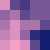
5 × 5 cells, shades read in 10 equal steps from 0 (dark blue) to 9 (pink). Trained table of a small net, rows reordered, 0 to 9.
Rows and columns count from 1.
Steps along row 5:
up down down down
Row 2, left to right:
5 6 3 4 4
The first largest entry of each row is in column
1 2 2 2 2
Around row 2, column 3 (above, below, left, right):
2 6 6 4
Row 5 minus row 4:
1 1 3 2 0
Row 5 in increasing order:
0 3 8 8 9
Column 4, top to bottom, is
4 4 6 1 3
